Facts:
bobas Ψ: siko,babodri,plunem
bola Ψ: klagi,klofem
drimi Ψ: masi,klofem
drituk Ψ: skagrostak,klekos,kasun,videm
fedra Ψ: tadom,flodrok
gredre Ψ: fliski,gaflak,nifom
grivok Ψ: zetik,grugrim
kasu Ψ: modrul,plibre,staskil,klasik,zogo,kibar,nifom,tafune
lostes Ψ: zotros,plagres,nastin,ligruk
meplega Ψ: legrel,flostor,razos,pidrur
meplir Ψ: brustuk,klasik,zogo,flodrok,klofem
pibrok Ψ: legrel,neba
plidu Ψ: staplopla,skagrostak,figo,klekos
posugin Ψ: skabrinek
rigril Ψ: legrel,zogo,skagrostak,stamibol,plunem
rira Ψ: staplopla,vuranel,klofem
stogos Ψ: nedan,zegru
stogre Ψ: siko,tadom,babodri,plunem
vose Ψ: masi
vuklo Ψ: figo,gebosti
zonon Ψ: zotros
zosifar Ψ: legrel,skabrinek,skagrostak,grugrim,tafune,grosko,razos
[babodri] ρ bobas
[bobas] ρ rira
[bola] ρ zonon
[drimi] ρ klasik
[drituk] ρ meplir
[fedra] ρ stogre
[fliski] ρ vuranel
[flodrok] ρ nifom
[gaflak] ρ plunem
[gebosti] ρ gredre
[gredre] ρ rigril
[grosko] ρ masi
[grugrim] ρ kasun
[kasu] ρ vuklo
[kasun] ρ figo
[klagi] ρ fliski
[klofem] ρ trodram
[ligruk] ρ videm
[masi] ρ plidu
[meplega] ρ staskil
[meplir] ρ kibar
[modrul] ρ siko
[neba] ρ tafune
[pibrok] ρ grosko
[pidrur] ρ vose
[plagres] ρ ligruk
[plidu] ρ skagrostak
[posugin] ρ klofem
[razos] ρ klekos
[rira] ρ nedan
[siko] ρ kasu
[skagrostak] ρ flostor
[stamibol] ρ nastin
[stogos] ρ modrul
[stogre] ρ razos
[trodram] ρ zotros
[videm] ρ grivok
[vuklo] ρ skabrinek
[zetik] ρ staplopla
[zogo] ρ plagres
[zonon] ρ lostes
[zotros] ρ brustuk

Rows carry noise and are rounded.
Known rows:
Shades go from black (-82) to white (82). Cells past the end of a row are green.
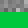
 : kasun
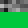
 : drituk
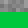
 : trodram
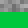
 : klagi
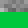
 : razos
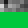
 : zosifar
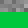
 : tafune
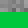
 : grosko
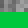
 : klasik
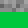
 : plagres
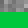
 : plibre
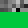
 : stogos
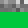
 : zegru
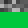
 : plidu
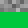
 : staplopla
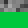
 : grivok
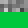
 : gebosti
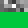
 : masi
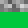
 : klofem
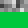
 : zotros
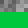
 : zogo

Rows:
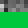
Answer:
rigril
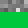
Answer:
klekos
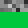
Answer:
bola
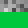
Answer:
skabrinek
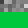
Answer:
nifom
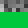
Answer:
pibrok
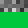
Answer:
vuklo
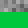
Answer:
grugrim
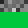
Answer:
gredre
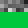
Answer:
bobas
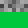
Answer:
tadom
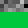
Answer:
fedra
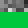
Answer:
stogre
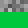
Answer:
plunem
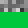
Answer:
figo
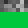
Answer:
meplir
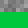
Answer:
stamibol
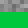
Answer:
vuranel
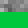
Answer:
neba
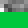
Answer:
legrel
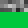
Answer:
drimi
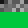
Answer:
kasu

